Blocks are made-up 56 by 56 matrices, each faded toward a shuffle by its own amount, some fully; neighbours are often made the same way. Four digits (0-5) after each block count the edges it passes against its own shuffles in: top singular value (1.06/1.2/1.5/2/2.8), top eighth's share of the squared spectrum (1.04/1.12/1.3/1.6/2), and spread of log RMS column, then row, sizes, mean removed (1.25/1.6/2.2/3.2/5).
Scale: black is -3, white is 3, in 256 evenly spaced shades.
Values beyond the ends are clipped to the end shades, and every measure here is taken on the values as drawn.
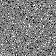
0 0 0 0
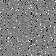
2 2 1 0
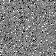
0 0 0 0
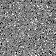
1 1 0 0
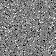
0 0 1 0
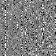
2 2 3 0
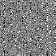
3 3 2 0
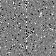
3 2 1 0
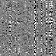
4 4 3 1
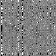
4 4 3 1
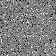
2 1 0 0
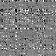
4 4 2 3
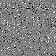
3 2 0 1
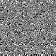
3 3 1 2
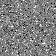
1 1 0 0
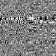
4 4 2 3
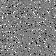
2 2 0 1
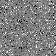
2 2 1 1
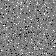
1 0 0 0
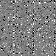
3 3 2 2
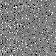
3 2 1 0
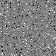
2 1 1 0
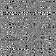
2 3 3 3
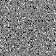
1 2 2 2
